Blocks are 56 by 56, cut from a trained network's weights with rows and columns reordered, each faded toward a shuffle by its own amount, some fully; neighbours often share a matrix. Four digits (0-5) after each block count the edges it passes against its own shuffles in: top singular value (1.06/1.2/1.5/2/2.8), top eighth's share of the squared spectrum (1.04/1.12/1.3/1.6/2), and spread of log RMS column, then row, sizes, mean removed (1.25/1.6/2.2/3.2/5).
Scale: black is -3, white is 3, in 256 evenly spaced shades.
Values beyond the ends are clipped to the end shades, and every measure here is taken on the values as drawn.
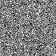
0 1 0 0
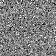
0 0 0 0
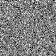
1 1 0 0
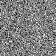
0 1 0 0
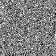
1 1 0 0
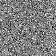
2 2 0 0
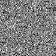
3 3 1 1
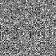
3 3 1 2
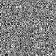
3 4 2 2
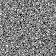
0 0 0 0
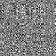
3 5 2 3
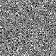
2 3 1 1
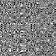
3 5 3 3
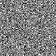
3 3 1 2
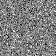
0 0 0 0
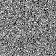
2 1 0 0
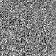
3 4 2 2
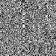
3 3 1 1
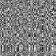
4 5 3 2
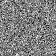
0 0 0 0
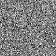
2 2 1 0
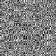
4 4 3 1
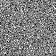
2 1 0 0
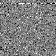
2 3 0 1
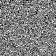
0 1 0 0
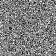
2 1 0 0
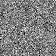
2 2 0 0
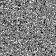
0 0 0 0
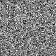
2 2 1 0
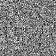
2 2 0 0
